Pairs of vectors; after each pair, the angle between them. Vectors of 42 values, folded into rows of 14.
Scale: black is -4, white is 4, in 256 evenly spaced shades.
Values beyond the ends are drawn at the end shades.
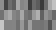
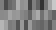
nearly parallel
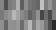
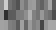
partly opposed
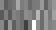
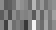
nearly parallel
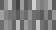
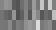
partly aligned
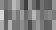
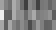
nearly parallel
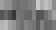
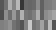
orthogonal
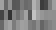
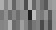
partly aligned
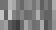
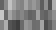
nearly parallel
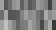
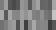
orthogonal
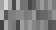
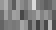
orthogonal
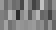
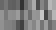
orthogonal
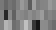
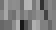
partly opposed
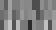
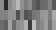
partly aligned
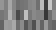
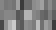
partly aligned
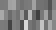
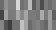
orthogonal
